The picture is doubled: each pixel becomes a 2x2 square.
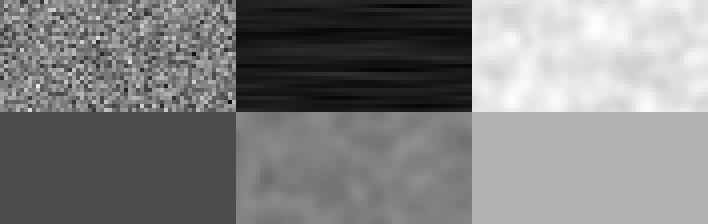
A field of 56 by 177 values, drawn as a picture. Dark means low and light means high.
The table splits into 2 rows of 3 panels. Panel 1,1: middling, fine-grained, strong in contrast. Panel 1,2: very low, streaked across, faint in contrast. Panel 1,3: very high, blotchy, faint in contrast. Panel 2,1: low, flat. Panel 2,2: middling, blotchy, faint in contrast. Panel 2,3: high, flat.
